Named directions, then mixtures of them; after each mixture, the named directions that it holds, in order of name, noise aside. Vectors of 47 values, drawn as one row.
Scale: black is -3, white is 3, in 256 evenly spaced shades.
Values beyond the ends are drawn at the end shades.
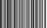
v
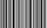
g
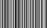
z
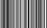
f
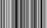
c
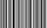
g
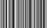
g, v, z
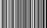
v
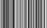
f, g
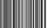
g, v, z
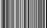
f, v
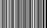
v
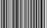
c, f, g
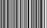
c, f, v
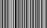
z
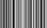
f, g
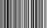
f, v, z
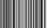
f, g, v
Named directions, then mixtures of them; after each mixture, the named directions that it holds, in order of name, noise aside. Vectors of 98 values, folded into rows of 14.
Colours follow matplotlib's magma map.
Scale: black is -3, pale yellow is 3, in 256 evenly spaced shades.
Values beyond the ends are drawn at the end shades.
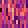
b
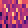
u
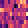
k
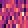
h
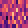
h, u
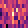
b, u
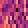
h, u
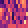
k, u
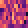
k, u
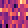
k, u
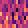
h, u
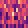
b, u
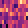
k, u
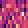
h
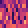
k, u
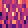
u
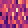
h, u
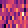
h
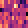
k
